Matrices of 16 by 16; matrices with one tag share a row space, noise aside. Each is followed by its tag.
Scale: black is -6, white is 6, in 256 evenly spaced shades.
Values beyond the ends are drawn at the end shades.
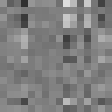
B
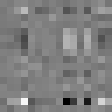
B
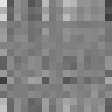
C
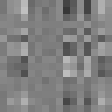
B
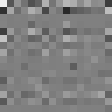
C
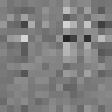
B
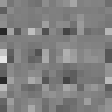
C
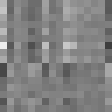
C
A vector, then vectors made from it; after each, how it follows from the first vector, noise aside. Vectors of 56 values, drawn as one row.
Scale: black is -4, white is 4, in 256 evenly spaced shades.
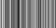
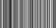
wrapped around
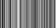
negated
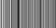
partly zeroed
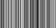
wrapped around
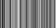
negated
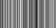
wrapped around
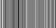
partly zeroed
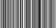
wrapped around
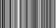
negated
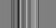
partly zeroed
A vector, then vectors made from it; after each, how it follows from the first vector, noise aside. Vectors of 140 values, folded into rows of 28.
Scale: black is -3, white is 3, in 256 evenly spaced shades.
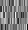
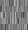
shrunk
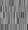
shrunk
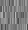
shrunk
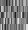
sign-scrambled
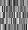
sign-scrambled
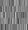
shrunk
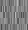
shrunk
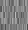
shrunk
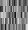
sign-scrambled
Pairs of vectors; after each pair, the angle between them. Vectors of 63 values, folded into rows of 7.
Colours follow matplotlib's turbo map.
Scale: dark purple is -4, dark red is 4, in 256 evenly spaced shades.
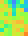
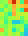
nearly opposite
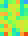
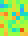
partly aligned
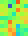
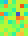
orthogonal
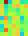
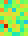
partly aligned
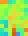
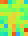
nearly parallel
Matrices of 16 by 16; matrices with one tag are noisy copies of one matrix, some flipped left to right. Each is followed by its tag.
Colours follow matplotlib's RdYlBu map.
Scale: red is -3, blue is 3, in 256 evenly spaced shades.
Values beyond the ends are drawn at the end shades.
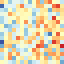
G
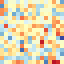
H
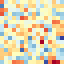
H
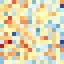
G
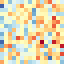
G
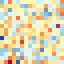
H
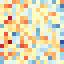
G
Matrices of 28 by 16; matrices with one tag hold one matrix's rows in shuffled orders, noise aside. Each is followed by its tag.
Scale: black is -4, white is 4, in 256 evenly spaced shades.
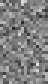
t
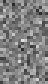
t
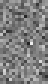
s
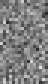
s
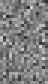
s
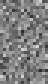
t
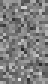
t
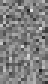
s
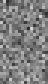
s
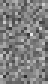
s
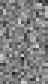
t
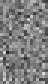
s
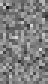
s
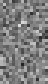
t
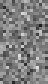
t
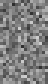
t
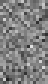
s
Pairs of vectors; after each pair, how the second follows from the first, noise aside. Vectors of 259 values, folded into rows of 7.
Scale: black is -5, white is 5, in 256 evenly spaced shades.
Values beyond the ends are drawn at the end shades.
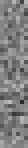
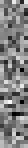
scaled up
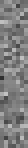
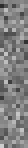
shuffled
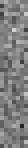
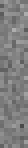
shrunk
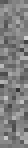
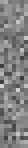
sign-scrambled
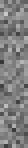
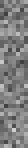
negated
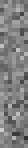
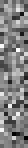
scaled up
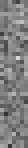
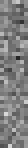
negated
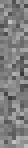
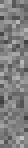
shuffled
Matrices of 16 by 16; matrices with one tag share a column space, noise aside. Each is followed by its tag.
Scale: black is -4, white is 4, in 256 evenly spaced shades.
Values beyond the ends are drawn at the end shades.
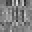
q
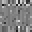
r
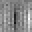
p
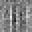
p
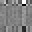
r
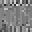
r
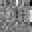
q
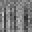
p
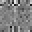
r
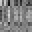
q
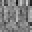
q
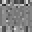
r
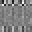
r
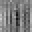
p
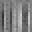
p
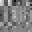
q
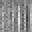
p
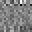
r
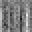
p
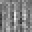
p
